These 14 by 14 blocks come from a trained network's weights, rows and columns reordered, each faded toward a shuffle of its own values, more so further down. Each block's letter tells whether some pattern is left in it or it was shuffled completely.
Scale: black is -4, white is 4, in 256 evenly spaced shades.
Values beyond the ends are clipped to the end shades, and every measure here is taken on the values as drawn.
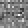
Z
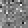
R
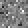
R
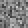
R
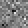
R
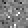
R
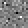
R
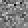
R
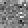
Z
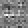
Z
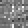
Z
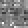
Z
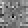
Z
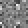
Z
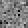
R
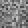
R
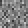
Z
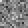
R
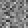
Z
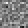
Z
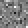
R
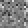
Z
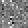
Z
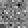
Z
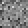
R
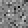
R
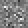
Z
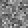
R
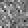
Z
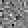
R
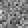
Z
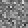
R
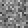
R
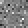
R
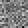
R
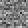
Z
